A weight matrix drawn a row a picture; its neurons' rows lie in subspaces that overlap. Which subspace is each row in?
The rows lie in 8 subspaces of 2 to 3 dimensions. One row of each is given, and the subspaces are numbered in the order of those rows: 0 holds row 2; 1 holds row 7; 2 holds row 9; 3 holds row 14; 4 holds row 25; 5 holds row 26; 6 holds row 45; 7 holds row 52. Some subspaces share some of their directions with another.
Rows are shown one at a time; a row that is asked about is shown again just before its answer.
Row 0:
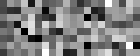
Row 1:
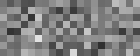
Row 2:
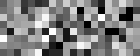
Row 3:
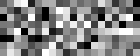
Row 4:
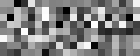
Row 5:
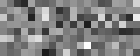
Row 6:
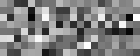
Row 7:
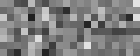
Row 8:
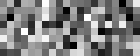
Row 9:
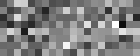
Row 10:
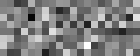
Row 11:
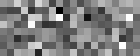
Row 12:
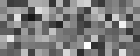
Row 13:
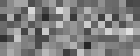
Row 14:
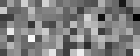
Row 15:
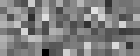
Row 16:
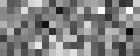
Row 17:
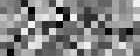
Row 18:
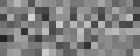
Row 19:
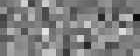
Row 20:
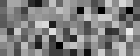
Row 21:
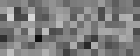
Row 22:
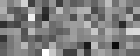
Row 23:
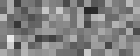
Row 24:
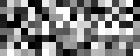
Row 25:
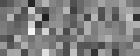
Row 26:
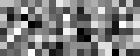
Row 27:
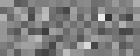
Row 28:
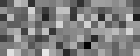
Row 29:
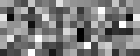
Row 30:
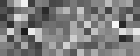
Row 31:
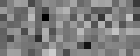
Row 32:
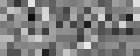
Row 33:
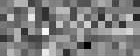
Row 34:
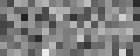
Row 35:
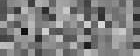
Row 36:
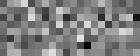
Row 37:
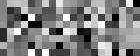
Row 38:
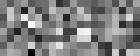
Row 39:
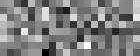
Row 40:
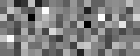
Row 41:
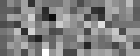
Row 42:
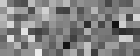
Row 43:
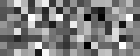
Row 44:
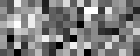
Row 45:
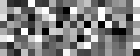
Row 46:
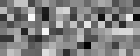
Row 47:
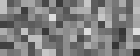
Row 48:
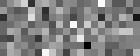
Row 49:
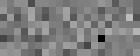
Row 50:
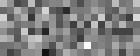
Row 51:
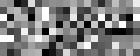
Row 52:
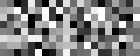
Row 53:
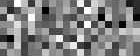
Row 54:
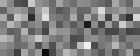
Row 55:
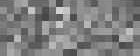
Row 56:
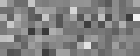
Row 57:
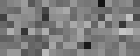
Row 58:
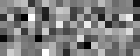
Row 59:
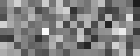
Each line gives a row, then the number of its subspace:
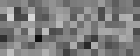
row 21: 2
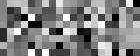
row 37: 5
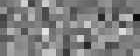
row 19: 3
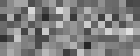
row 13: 7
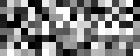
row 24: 0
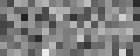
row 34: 1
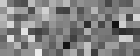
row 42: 2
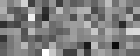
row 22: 6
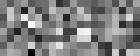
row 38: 5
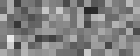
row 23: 0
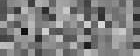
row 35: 6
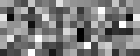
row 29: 5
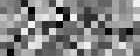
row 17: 7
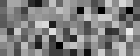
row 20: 0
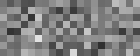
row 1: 4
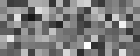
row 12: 1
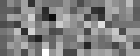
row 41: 6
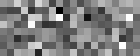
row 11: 7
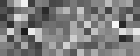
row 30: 2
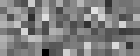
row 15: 6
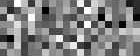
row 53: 0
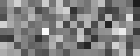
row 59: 6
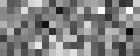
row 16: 0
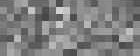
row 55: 7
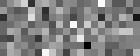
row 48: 3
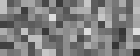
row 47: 6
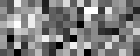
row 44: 0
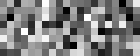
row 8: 3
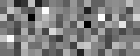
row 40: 0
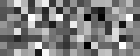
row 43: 7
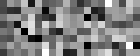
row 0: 6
